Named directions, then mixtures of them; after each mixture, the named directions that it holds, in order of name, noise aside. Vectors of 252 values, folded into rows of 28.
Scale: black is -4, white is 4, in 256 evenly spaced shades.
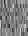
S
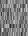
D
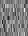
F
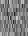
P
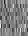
S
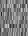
D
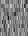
F, P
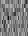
F, P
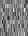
F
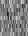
D, P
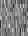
S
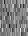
D, S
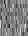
S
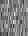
D, P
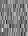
D, F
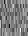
S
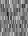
D, P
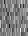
D, S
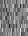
D, S
